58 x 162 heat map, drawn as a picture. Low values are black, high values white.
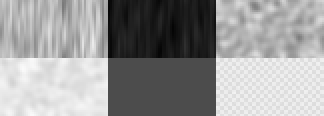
It is made of 2 by 3 panels. Panel 1,1: high, streaked downward. Panel 1,2: very low, streaked downward, faint in contrast. Panel 1,3: high, blotchy. Panel 2,1: very high, blotchy, faint in contrast. Panel 2,2: low, flat. Panel 2,3: very high, checkered, faint in contrast.
